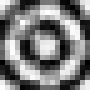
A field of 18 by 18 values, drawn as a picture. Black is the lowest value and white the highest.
Rings: centred on the centre. Grain: checkered. Odd rows or columns: none. Slope: none.
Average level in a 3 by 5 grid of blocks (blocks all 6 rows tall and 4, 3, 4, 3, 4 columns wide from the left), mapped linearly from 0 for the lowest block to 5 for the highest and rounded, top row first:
33332 / 50504 / 24232
